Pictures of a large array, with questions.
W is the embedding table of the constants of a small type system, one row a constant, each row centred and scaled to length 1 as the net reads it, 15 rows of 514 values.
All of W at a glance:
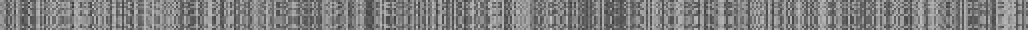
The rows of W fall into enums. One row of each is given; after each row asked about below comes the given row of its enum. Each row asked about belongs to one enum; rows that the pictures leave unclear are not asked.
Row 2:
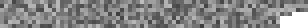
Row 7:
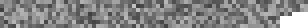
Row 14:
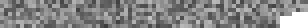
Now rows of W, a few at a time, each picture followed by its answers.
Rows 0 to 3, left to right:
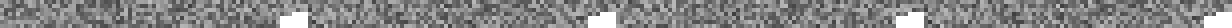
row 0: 14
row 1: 7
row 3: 7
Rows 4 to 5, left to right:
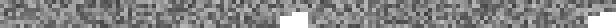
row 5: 2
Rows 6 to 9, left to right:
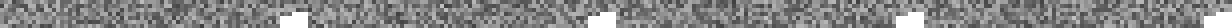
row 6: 2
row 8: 14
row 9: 14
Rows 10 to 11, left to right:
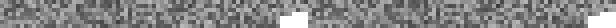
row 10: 14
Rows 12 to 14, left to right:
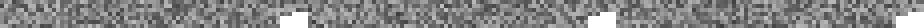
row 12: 2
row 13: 7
